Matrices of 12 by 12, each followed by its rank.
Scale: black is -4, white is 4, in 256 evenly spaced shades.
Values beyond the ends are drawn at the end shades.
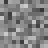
full rank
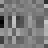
two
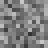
full rank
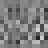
two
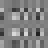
one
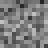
full rank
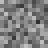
full rank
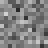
full rank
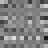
two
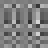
one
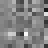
two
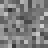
full rank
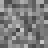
full rank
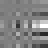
one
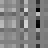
one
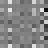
two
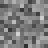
full rank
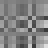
one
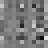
two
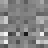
two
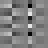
one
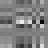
one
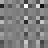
one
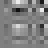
one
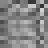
two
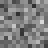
full rank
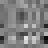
two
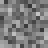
full rank
